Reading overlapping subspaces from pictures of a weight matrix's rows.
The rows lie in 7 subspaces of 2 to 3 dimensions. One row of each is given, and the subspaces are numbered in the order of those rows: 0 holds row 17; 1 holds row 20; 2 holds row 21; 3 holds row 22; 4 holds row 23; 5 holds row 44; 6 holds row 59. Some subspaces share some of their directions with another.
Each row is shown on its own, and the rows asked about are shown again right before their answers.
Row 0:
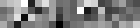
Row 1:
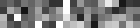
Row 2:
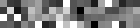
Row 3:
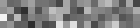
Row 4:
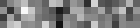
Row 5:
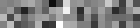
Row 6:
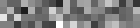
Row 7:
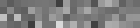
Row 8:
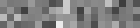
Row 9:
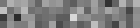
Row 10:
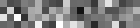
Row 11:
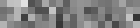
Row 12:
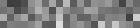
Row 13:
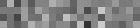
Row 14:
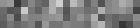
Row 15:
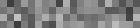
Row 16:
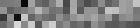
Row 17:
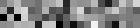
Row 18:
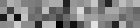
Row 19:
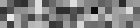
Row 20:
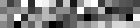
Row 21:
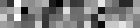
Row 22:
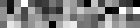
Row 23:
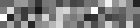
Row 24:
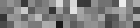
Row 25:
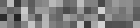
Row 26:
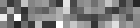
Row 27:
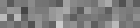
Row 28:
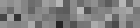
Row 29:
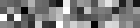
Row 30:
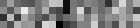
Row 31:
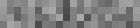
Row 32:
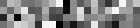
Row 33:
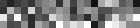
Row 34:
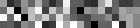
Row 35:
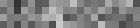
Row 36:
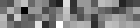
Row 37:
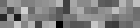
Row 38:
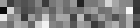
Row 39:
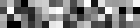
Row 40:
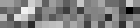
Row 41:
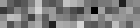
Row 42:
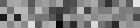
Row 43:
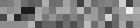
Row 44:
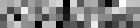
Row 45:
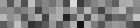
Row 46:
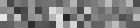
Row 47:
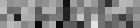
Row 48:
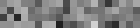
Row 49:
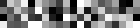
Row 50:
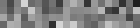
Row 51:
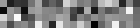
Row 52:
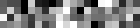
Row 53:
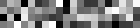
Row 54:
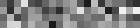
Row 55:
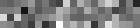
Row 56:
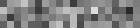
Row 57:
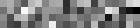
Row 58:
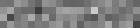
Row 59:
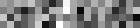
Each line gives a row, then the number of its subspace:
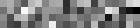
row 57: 3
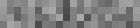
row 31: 5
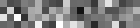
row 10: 0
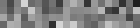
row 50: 3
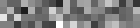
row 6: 5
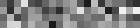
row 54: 3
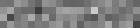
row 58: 4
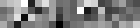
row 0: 1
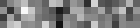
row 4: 3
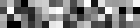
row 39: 3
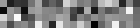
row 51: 4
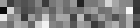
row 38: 4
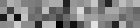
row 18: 0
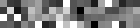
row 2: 0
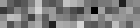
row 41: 4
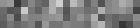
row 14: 2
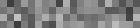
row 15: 1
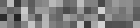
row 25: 2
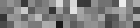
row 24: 5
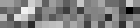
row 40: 3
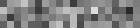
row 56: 4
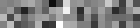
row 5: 6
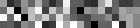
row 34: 0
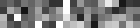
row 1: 5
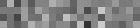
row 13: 2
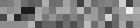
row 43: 3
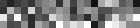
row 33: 6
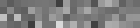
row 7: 6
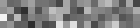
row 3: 5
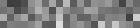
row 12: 1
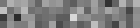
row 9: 4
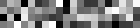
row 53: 1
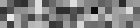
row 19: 4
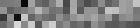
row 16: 1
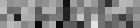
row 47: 5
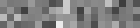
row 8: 6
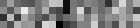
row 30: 6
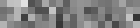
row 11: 1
